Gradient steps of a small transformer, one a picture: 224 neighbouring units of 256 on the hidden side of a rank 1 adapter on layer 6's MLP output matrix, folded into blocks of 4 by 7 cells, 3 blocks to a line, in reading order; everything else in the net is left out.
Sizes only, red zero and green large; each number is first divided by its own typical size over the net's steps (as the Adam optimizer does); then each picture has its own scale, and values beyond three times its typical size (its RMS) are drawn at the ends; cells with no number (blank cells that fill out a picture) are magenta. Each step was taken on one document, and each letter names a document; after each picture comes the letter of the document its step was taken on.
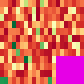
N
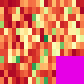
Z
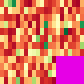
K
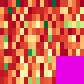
K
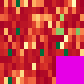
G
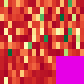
G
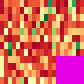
Z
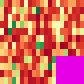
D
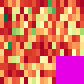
Z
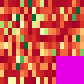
Z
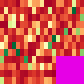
N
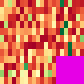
K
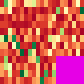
K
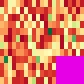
K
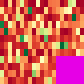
Z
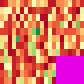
K
